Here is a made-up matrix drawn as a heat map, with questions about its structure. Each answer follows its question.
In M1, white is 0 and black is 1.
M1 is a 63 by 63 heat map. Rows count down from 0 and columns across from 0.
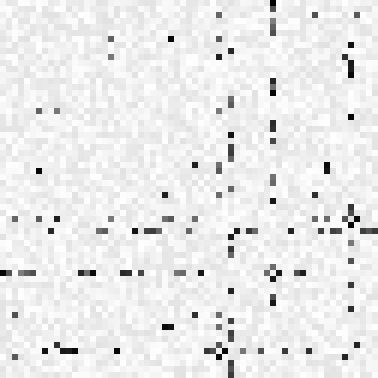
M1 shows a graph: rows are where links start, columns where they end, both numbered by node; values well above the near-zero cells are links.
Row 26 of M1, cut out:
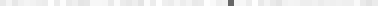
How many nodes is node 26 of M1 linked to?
1
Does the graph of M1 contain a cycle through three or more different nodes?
yes
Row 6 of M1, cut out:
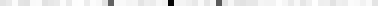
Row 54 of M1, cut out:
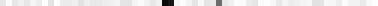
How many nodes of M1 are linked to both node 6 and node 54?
2
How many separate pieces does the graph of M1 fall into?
4
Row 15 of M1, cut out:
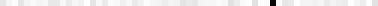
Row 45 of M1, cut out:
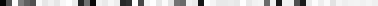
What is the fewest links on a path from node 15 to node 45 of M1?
1
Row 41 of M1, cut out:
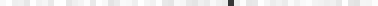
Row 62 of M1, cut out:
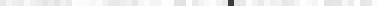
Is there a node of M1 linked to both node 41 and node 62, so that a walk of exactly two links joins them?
yes
